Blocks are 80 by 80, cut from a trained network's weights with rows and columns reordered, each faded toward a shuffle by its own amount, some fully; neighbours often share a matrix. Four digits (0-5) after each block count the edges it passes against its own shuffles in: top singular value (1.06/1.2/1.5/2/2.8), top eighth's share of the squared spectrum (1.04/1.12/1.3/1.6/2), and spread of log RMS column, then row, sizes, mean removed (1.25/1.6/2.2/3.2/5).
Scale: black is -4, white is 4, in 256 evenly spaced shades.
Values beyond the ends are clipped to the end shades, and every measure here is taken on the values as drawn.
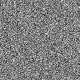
2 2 0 0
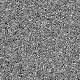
0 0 0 0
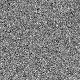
0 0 0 0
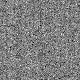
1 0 0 0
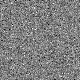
0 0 0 0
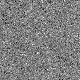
0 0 0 0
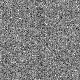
1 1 0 0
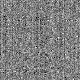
3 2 0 2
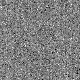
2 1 0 0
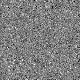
2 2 0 1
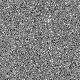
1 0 0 0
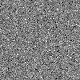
0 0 0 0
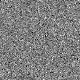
1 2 0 1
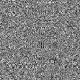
3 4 1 2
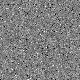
1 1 0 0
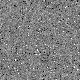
0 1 0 0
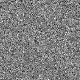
2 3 1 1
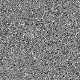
2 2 0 2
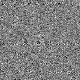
2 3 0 2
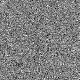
2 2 0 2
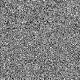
2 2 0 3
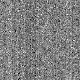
3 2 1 2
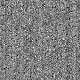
2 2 0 1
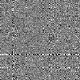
4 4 3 2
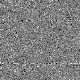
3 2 1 1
